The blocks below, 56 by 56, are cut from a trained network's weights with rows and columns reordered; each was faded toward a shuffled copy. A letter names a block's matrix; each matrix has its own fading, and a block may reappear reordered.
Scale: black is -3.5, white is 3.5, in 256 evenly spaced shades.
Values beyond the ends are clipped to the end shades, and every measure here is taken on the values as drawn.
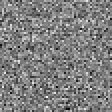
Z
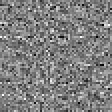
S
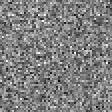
Z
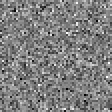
Z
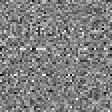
S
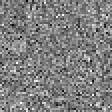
Z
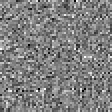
S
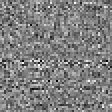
S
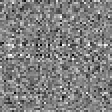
S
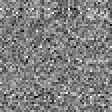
S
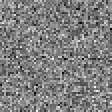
Z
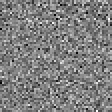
Z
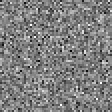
Z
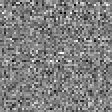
S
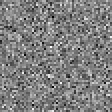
Z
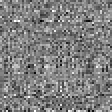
S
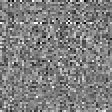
S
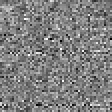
S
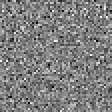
Z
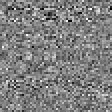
S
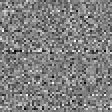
S
